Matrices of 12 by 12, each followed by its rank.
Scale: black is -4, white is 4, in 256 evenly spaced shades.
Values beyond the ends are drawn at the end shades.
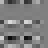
one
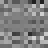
two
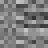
two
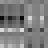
one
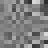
two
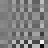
one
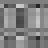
one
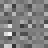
two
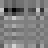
one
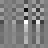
one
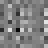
two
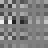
one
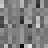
two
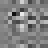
two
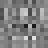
two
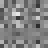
two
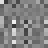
two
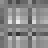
one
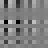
one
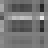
one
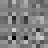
two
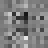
two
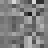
two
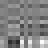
one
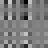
one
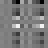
one
